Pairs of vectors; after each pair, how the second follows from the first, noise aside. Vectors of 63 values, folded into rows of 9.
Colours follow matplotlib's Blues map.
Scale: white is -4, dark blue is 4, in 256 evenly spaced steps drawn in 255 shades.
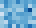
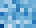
wrapped around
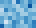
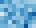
wrapped around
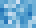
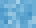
shrunk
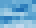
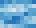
wrapped around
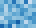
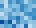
wrapped around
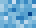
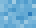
shrunk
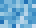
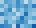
negated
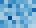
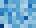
wrapped around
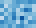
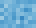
shrunk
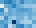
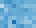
shrunk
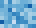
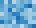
copied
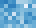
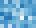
wrapped around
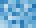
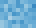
shrunk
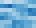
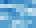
negated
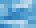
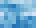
wrapped around
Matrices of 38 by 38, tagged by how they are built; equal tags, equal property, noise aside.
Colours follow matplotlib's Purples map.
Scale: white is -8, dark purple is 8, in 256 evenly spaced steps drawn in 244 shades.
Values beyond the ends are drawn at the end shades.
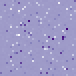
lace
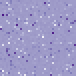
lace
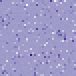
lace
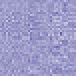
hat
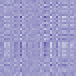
hat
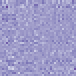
hat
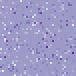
lace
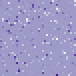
lace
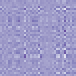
hat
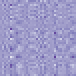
hat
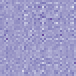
hat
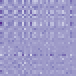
hat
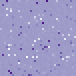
lace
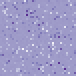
lace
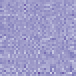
hat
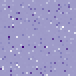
lace
